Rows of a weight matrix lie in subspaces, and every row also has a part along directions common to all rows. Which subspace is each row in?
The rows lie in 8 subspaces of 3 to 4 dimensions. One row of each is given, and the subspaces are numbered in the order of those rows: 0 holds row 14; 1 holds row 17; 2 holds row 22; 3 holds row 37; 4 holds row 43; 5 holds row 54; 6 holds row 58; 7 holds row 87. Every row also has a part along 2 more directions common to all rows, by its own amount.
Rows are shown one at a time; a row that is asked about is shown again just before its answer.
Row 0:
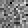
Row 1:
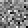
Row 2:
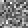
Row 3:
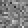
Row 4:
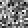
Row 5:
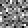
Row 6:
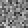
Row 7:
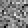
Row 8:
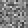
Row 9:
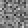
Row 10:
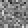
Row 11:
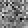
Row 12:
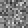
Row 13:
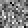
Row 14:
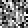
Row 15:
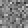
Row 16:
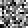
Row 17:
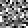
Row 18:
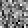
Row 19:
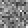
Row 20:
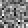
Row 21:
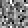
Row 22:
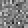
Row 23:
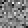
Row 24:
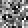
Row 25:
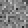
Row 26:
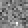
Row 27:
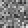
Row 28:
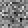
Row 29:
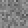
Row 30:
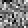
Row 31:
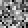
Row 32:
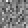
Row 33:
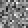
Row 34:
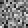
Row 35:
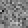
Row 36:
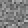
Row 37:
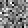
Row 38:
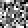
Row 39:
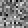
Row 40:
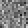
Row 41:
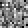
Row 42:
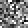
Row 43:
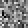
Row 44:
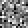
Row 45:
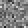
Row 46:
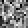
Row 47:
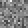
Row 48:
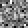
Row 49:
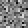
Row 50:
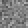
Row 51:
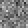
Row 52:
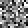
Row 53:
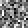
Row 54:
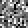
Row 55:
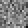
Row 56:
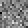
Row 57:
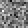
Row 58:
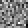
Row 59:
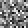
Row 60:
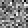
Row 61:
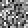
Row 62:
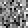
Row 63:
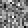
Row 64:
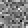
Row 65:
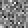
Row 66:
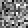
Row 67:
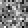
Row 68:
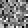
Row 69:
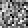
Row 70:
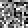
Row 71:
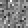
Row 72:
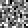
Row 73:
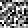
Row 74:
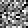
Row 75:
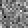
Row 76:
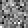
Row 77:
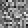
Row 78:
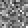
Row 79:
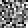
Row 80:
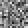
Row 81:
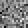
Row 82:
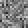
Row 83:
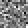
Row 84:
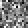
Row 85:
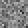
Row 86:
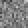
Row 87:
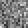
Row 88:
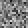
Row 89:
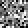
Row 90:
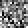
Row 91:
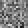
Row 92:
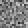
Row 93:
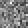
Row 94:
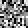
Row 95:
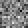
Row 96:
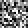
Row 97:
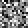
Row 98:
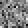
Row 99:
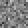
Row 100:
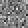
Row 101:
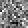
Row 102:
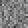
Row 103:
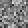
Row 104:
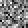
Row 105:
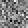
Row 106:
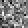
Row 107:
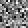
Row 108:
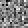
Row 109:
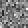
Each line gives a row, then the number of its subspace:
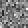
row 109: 1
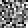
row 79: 6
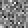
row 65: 0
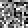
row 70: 6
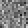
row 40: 7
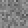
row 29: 2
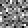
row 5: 1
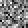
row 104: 3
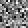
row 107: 1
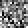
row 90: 4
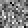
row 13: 5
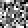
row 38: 5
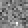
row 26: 7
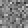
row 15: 7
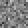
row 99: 1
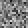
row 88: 4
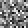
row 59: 4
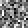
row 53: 3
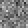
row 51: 0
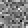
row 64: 0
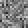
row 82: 3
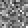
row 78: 4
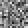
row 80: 5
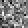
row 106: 2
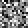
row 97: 4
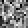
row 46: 2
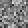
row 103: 0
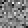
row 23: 5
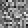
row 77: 4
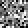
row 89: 1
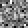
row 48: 1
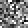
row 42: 0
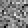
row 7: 0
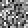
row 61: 2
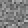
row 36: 0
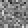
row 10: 2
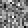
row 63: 5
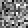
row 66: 0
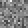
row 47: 5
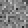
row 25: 2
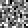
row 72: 1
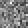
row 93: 7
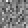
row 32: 6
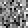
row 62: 7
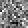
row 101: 7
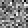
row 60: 0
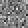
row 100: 2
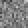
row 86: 5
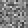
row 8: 4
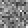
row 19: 0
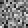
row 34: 2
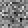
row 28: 3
